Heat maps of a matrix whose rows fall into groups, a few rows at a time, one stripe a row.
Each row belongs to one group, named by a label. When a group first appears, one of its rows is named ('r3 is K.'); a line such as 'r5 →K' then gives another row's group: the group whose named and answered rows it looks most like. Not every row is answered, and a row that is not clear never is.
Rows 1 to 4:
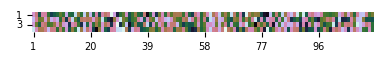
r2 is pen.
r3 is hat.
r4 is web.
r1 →hat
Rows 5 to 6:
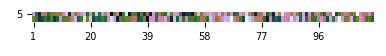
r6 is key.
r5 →hat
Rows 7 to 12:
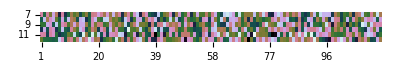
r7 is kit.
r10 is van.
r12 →key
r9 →kit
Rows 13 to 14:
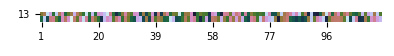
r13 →kit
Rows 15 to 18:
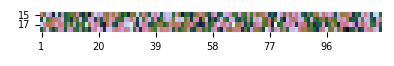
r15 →kit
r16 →pen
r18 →kit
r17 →web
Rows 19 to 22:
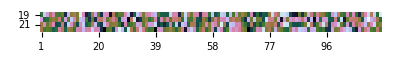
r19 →van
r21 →van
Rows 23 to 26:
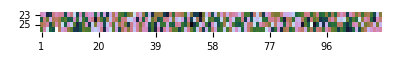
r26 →kit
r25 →kit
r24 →pen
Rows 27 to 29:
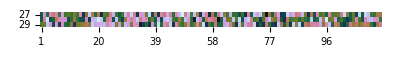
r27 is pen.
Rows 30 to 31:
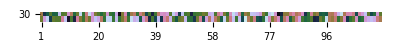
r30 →key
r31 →kit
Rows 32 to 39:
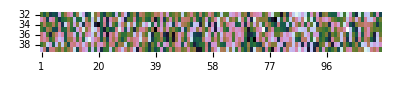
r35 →key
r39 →hat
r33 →hat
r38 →kit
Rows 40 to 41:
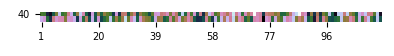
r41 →web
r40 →key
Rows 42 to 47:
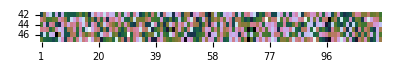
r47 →key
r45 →web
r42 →kit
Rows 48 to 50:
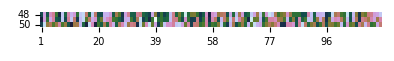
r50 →pen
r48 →van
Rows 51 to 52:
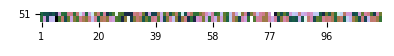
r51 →key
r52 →van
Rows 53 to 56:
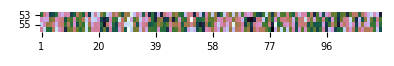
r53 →kit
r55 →web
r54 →web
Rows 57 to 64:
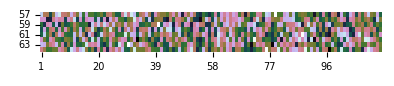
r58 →web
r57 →web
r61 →pen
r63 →web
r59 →kit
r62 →hat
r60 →pen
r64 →hat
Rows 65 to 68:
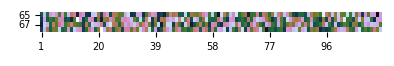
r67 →kit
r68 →pen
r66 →pen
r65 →van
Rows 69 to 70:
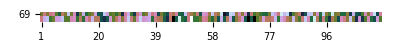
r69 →van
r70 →web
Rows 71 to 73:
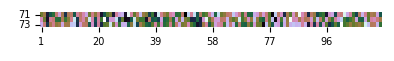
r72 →hat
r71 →key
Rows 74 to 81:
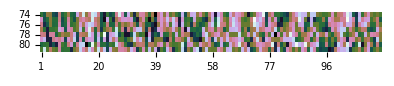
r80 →key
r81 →pen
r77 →key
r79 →web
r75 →key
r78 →hat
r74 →key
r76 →key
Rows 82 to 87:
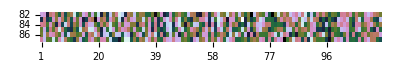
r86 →van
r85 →pen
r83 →pen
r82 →hat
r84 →pen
